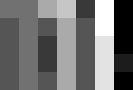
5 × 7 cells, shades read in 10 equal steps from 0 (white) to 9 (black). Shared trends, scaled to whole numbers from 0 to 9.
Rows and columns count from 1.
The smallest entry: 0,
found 2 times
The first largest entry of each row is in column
7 7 7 7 7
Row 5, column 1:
6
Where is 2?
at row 1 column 4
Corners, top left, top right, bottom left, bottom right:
5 9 6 9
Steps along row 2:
down up down up down up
